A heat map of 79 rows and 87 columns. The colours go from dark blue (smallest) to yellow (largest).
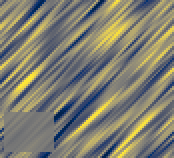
Calmest part: bottom left. Mirror symmetry: none. Histogram: bell-shaped. Odd patch: calmer, in the bottom left. Odd rows or columns: none.
